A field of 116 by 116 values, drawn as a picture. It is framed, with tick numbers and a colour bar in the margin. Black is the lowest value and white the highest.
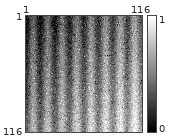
Ninth with the highest average: bottom right. Ninth with the lowest average: top left. Slope: up to the bottom right. Stripes: upright, repeating 8 times.
